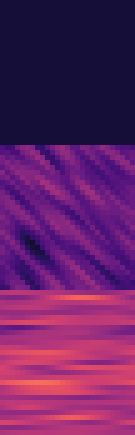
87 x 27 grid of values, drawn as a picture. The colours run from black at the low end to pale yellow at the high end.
The table splits into 3 rows of 1 panel. Panel 1,1: very low, flat. Panel 2,1: low, slanting down to the right. Panel 3,1: middling, streaked across.
